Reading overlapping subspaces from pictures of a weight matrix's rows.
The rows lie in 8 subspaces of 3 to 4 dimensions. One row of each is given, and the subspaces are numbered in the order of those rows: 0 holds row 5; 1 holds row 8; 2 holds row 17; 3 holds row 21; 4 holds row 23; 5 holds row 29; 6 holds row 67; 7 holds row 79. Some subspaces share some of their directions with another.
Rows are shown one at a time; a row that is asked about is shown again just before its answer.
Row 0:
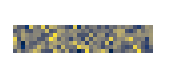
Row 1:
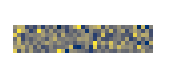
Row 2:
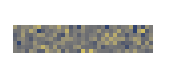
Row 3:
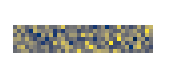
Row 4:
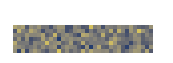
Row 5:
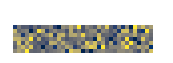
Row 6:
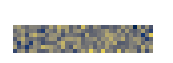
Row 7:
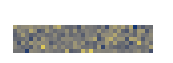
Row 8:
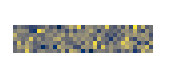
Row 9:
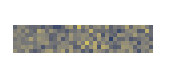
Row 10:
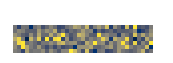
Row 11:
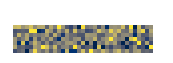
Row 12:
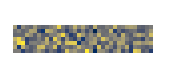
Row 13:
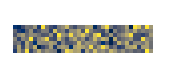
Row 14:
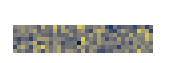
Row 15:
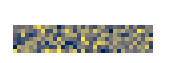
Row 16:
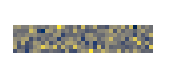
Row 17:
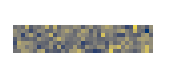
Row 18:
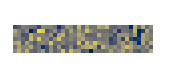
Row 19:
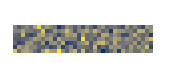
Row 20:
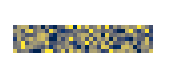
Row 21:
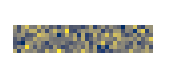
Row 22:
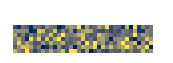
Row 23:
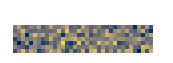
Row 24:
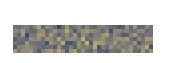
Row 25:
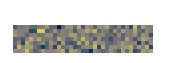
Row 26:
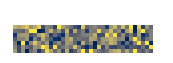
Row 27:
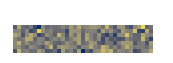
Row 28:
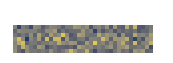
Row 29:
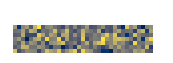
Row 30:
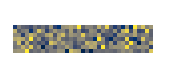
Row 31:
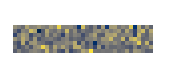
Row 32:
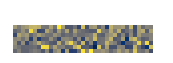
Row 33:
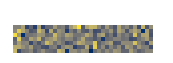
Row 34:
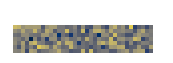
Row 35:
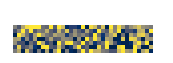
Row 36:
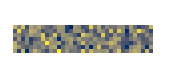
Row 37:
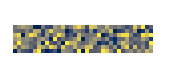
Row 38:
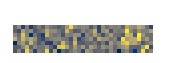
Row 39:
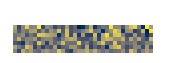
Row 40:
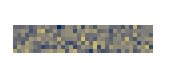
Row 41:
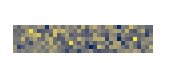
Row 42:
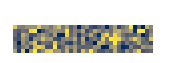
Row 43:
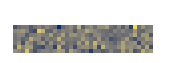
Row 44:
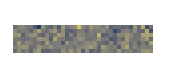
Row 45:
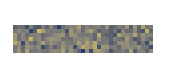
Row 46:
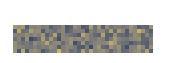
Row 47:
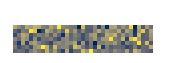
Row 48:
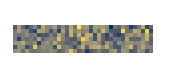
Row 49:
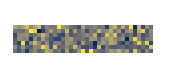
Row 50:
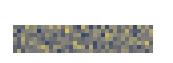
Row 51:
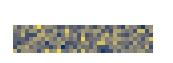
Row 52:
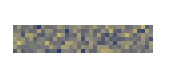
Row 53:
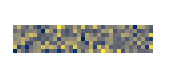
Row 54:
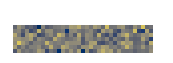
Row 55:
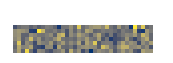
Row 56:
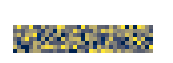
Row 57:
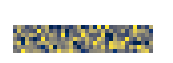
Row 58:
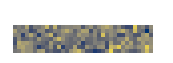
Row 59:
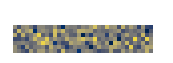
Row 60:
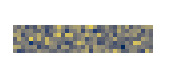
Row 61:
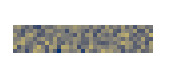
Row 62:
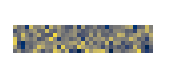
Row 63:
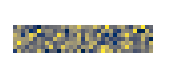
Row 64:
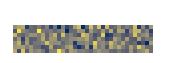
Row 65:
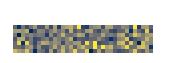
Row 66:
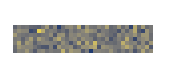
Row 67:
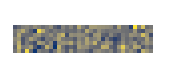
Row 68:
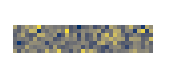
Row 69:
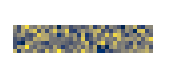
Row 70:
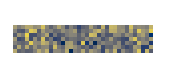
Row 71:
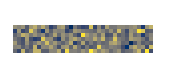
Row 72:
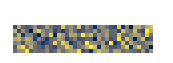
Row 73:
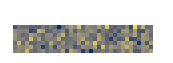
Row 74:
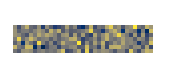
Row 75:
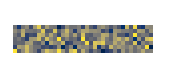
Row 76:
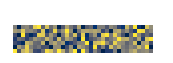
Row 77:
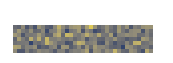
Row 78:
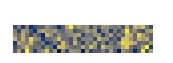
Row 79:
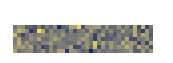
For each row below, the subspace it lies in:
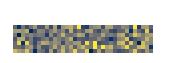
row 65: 5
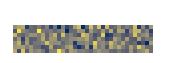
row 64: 7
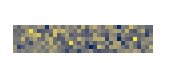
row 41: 0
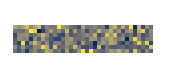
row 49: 2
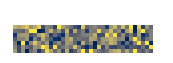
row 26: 2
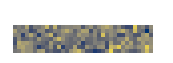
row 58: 2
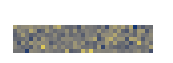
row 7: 0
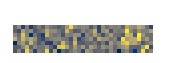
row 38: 1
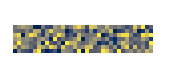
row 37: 3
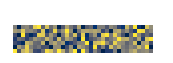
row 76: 5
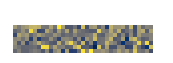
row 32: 6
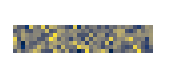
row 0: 2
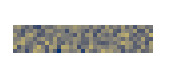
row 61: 6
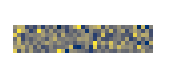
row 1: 7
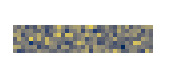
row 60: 7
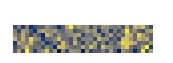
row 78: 1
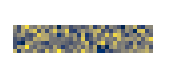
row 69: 3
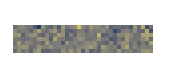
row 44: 3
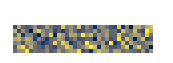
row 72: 0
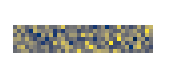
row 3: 0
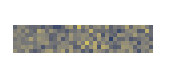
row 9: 2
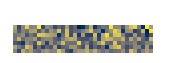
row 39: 3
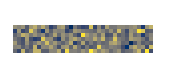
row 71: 7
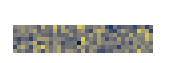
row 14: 3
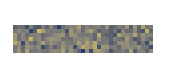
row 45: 2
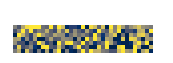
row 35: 6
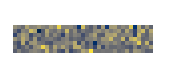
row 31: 1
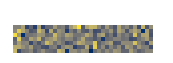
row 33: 7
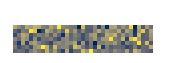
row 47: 1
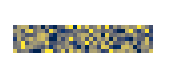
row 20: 2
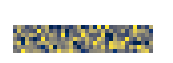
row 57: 7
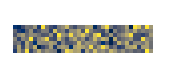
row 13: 7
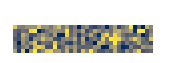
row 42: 6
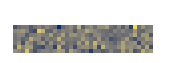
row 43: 6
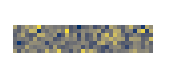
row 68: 3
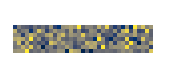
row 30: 0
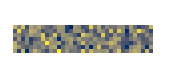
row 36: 1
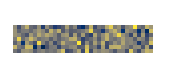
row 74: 3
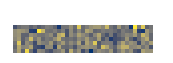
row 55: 6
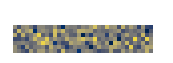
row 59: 0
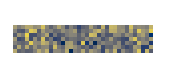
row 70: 4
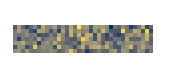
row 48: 3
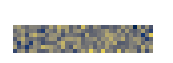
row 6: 4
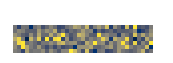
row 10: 5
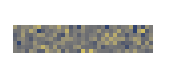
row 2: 4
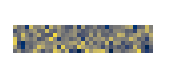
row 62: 2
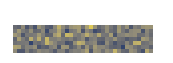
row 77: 7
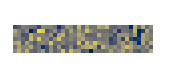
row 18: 1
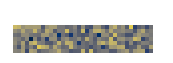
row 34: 7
